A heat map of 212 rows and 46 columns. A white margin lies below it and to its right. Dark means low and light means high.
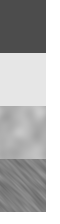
It is made of 4 by 1 panels. Panel 1,1: low, flat. Panel 2,1: very high, flat. Panel 3,1: high, smooth, faint in contrast. Panel 4,1: middling, slanting down to the right, faint in contrast.
